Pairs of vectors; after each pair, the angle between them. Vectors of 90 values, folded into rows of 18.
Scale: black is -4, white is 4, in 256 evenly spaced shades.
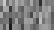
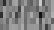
partly opposed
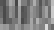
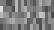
partly opposed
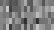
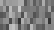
partly opposed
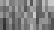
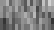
nearly parallel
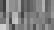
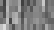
nearly parallel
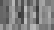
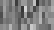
partly aligned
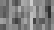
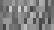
partly aligned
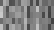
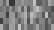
partly aligned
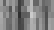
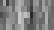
nearly opposite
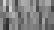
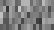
partly aligned
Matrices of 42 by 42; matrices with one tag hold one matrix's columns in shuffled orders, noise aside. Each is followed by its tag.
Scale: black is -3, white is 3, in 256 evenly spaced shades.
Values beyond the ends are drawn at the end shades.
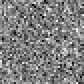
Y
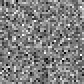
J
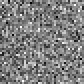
Y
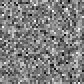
Y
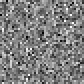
Y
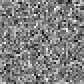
Y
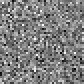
J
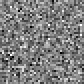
J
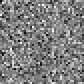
Y
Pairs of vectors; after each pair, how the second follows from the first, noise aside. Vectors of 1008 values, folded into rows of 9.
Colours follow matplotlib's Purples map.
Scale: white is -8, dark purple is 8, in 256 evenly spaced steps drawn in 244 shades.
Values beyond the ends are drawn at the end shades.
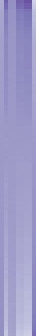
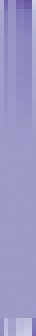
partly zeroed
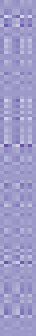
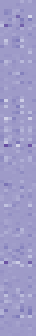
partly zeroed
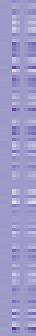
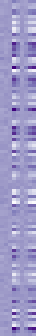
scaled up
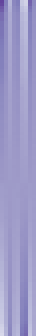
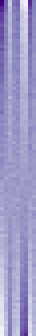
scaled up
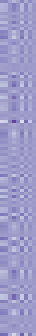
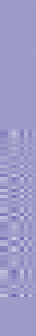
partly zeroed
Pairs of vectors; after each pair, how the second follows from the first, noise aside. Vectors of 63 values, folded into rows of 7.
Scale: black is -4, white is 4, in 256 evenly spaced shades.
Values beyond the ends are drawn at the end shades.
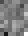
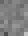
shrunk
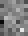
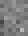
shrunk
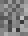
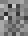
reversed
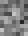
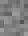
shrunk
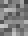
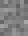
shrunk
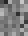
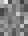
negated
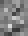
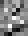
scaled up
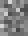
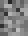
negated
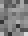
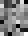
scaled up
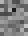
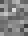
negated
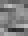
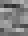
reversed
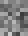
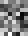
scaled up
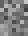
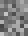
reversed
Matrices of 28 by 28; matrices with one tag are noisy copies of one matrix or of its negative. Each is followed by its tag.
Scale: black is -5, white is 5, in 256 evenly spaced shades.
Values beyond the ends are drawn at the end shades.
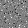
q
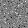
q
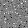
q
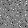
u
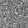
q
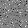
u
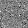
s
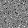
q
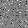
u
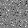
u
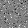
q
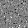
q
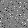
s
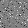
s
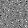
u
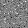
q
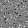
q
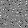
u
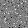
q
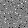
q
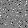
u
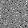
u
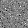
s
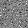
u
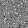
q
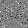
s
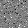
q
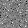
u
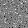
q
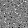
q
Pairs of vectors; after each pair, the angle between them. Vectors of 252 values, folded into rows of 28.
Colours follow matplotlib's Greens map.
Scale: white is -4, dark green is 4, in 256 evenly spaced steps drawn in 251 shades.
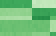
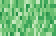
orthogonal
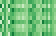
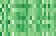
nearly opposite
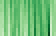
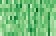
partly aligned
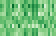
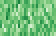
partly aligned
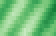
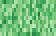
orthogonal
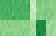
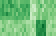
nearly parallel
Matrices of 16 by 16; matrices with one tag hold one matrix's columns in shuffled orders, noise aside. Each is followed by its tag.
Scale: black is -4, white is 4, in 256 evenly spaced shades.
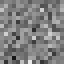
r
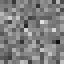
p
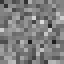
p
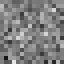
r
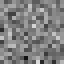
r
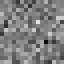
p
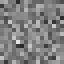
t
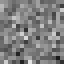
r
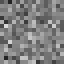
t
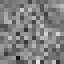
r
